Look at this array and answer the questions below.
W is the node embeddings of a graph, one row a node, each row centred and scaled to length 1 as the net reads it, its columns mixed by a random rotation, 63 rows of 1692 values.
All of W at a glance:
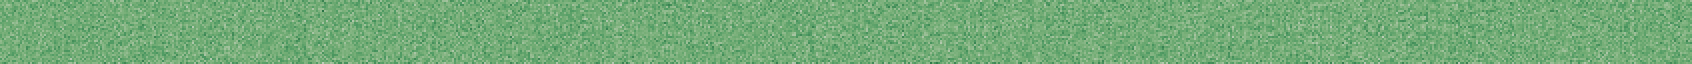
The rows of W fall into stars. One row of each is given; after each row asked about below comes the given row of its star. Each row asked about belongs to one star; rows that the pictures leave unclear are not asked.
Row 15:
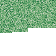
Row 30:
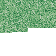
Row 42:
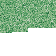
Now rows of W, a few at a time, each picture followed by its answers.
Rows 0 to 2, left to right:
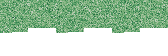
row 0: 30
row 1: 30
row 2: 42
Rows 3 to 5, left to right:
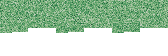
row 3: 15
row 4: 42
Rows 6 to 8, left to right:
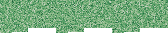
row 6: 30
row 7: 42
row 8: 15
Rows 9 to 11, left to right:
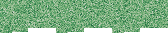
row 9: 42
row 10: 30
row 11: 30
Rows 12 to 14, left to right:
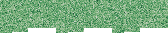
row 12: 42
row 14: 42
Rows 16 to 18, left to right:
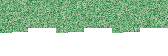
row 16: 42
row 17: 30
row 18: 30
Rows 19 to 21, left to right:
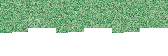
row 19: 42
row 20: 15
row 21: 15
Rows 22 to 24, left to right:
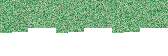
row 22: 42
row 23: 15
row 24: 30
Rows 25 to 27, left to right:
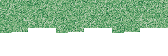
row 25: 42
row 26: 42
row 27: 42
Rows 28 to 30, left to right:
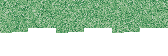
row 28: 30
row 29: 42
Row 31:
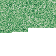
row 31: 42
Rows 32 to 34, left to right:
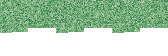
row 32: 30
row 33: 15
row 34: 15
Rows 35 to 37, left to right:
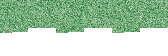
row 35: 15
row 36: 42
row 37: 42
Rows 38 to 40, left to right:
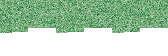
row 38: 15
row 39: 30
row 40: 15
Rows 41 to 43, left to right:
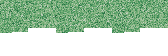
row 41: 42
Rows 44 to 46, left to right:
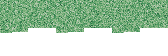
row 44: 15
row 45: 30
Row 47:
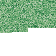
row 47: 30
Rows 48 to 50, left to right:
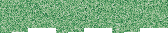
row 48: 42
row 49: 30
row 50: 15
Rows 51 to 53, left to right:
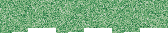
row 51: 42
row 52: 30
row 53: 42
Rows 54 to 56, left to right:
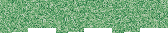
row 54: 30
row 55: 42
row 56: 42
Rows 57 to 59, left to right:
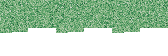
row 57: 30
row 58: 15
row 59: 15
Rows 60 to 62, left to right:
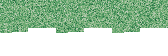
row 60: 30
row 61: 42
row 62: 15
